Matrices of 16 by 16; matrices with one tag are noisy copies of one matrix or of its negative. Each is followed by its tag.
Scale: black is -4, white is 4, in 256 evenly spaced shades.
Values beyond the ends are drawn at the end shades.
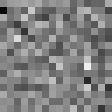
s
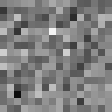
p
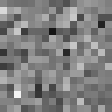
p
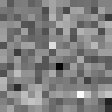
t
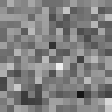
t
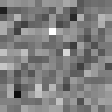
p
